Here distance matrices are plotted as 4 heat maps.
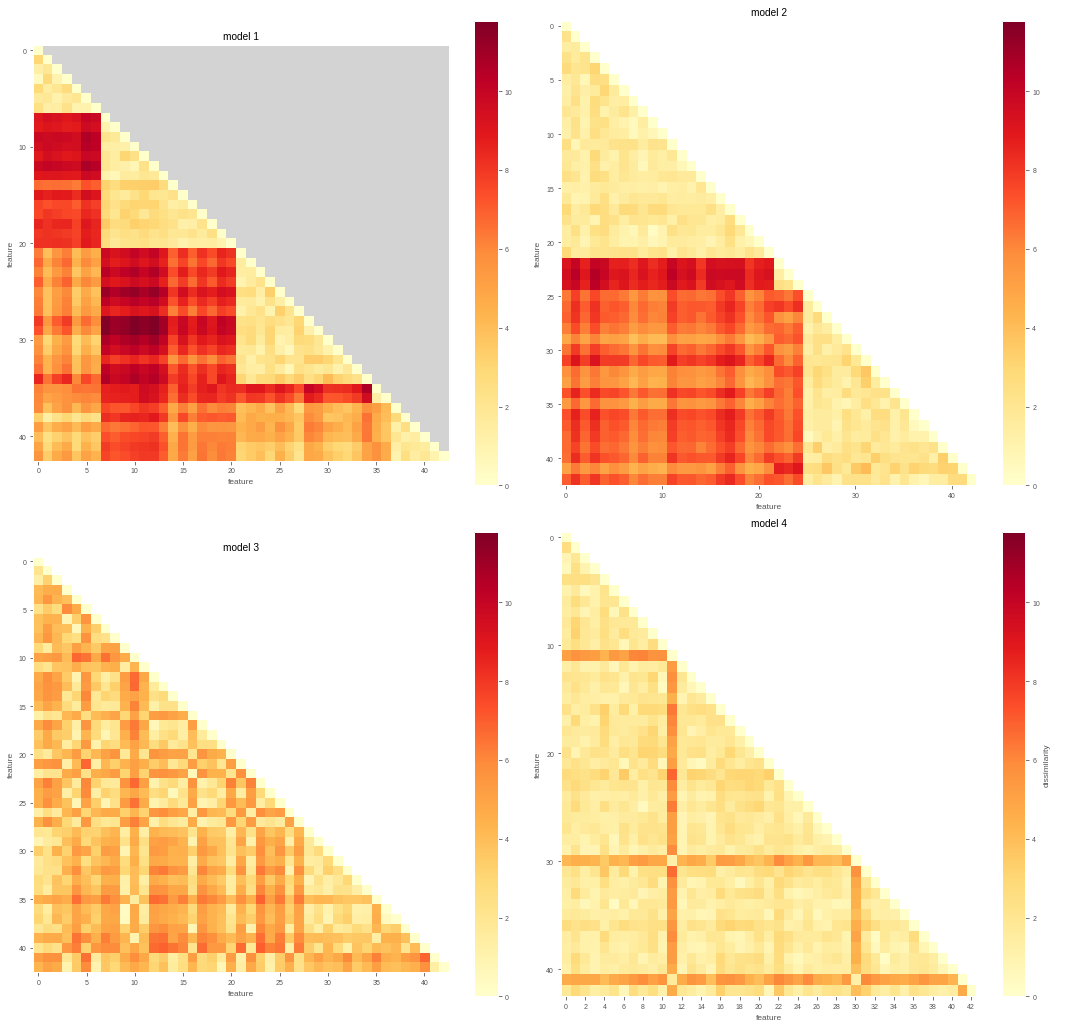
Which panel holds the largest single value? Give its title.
model 1
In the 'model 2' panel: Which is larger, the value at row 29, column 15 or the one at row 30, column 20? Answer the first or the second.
the second
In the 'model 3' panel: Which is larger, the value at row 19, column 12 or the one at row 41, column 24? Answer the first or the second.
the first
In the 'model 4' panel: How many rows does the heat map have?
43
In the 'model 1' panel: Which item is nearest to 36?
35
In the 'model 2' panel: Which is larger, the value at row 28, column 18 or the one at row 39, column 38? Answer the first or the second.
the first
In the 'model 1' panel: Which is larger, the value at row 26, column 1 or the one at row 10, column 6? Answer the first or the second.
the second
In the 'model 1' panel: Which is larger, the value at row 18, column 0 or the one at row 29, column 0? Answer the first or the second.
the first
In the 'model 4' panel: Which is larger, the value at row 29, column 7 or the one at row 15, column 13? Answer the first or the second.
the second
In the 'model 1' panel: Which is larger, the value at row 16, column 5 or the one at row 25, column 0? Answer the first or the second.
the first
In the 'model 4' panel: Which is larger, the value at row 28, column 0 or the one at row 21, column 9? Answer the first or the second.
the second
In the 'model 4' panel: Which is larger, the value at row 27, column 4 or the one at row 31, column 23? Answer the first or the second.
the second
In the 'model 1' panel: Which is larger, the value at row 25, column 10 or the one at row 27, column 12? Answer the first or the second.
the first
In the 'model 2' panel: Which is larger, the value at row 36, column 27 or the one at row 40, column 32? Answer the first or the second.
the second
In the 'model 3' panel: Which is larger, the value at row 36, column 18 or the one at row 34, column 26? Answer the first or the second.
the first
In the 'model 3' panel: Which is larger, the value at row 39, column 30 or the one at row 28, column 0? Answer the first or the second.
the first
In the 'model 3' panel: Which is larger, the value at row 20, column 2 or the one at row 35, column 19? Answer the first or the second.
the second
